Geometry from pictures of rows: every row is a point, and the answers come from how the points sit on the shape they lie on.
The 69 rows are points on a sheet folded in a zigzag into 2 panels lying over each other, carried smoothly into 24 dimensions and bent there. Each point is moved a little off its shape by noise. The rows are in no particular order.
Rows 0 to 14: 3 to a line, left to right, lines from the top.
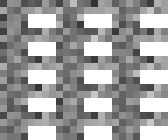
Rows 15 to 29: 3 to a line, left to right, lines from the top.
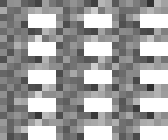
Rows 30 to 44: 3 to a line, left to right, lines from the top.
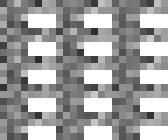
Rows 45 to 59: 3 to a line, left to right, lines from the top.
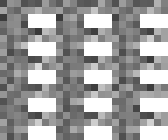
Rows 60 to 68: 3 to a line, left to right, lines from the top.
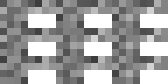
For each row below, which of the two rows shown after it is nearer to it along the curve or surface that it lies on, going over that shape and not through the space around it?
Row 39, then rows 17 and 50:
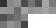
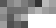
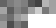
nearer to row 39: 17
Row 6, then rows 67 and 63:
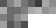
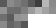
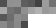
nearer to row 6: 63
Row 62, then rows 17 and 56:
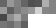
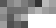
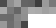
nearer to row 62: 56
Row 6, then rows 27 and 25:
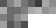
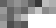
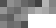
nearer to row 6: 27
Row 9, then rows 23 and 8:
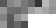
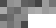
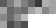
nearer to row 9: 8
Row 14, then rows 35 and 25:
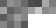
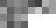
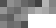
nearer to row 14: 35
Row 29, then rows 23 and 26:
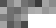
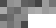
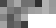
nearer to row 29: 23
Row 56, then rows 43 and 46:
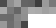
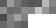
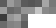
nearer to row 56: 46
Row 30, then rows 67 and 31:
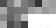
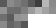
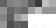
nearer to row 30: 31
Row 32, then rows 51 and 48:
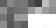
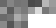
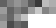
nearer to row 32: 48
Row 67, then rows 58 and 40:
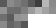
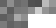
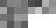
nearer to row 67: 58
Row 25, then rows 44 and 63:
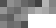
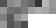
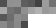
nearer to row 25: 44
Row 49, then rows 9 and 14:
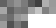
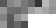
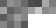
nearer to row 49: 14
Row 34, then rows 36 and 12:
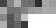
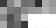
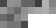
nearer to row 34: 36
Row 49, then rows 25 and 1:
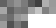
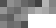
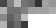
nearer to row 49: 1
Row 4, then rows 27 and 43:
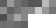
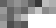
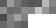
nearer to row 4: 43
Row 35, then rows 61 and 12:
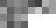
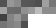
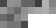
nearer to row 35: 61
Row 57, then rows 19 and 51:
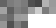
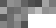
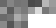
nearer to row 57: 51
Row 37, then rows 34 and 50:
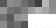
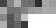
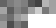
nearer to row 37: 34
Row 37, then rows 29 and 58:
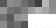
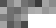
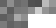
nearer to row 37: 58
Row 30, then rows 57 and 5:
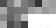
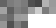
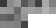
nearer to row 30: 57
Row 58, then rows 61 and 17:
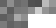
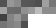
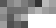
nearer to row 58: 17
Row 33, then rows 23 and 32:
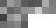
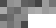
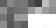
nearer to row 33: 23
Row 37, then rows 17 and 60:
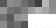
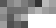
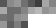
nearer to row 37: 17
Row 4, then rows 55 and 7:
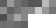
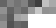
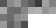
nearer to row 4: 55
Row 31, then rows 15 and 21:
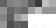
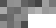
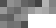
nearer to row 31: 21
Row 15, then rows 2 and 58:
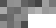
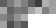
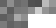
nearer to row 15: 2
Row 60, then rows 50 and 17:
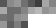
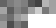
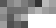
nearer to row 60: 50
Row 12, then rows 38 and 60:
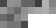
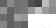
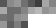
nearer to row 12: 38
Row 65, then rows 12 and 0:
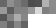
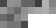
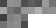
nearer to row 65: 0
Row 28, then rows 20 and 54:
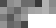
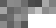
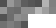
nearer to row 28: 54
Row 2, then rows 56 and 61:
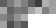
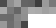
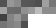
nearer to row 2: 56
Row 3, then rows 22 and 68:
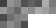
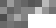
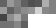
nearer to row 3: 22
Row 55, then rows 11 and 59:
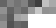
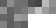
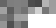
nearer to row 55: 11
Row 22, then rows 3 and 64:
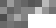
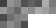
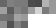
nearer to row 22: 3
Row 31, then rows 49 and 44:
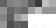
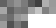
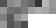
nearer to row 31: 44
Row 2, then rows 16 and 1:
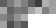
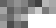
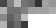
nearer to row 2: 16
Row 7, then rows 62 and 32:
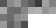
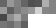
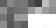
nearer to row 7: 62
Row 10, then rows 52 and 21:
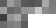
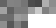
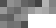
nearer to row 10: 52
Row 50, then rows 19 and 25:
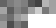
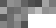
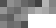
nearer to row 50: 19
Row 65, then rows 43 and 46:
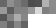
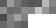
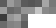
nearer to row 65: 46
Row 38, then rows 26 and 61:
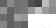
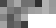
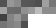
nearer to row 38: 26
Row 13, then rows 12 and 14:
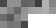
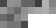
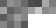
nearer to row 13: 12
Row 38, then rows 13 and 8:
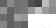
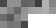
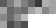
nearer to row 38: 13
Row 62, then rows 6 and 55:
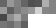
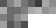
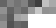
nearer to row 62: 6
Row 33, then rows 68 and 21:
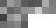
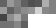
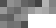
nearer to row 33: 68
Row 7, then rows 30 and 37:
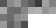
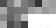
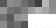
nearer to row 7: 30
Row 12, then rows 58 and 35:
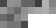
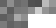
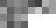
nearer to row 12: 58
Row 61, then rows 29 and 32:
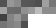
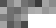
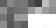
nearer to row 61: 29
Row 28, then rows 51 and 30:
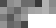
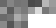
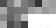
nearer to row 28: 30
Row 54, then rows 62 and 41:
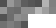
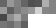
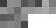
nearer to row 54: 41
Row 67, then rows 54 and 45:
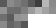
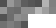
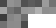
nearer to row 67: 54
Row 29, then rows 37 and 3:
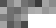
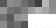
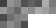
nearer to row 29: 37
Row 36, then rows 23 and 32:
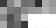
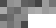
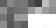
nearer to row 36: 32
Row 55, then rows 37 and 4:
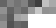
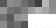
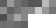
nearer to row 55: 37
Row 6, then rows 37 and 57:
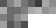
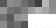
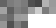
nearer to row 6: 57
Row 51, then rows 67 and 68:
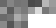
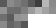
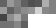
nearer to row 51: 68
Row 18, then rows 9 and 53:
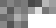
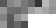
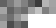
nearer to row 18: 53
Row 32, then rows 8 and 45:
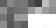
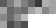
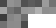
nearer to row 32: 8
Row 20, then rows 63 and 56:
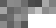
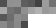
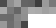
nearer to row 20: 63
